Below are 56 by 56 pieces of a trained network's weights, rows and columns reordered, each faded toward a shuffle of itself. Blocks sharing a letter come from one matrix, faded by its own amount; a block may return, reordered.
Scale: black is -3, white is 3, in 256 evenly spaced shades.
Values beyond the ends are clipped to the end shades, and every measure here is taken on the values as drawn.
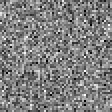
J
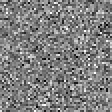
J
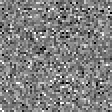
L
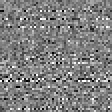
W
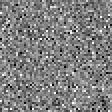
L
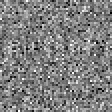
L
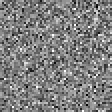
J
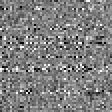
W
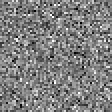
J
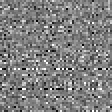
W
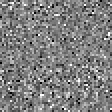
L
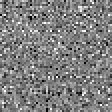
L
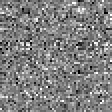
L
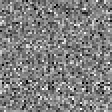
L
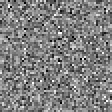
J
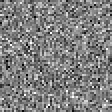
J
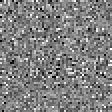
L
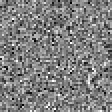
J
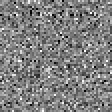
L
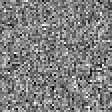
J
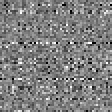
W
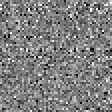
L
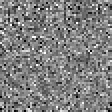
L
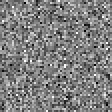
J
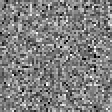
J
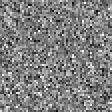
J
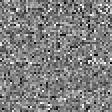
L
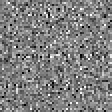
L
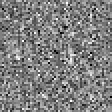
J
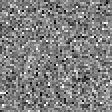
L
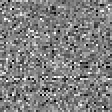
L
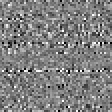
W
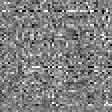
W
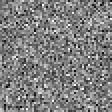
J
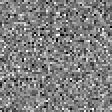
L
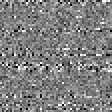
W
